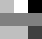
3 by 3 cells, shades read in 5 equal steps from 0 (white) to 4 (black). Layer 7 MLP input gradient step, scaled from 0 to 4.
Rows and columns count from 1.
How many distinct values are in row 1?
3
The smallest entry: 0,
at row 1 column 2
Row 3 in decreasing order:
3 1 1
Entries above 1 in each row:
1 3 1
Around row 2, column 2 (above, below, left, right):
0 1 2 2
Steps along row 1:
down up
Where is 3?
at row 3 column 3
